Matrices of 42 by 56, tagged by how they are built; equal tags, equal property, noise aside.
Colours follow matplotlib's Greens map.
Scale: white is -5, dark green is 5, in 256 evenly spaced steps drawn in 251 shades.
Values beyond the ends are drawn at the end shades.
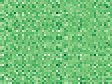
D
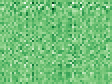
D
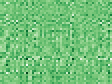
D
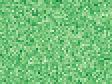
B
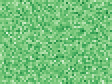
B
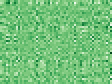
D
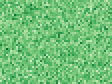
B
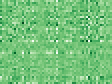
D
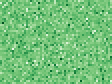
B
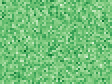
B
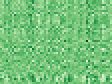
D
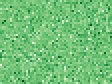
B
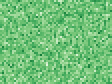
B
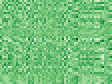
D
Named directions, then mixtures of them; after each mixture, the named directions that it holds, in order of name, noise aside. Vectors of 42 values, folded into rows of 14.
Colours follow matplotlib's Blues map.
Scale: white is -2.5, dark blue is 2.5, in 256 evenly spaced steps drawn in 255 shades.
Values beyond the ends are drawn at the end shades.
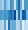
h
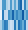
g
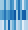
h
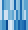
g, h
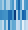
h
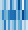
g, h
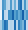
g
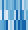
g, h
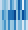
g, h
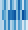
g, h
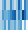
g, h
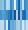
h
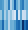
h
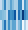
g, h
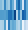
h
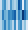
g, h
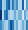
g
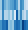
g, h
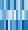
h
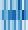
g, h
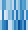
g, h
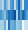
h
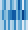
g, h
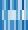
g, h
